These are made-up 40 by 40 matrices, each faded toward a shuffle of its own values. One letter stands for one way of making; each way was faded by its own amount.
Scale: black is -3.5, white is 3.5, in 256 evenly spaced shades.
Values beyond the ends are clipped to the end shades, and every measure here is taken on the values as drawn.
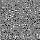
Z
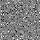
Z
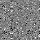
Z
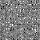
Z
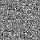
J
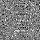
J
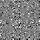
Z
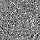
J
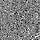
J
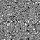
J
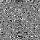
Z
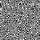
J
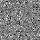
J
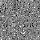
J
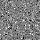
J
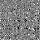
Z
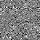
J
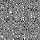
Z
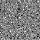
J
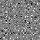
Z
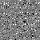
Z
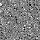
J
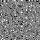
Z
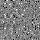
Z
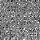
Z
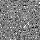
J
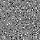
Z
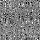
Z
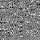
Z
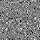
Z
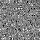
J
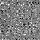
Z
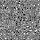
Z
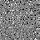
Z
